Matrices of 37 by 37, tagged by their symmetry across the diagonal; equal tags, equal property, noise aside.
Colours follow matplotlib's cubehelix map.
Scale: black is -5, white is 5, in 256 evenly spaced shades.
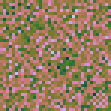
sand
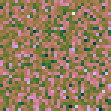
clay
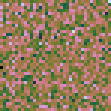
clay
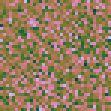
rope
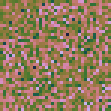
sand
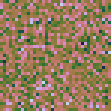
rope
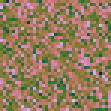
rope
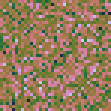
sand
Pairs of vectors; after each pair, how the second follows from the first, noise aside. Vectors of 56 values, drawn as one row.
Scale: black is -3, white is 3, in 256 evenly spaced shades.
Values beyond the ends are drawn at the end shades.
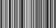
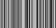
shuffled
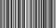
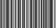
copied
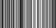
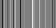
partly zeroed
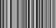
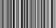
wrapped around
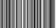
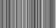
shrunk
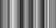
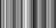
wrapped around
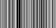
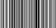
reversed
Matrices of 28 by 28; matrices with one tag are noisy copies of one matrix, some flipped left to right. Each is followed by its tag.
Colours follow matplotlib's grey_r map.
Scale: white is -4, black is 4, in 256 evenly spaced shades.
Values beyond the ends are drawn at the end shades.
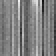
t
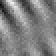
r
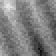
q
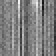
t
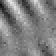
r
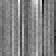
t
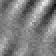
r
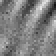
r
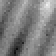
q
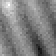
q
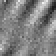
r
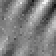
r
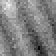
q
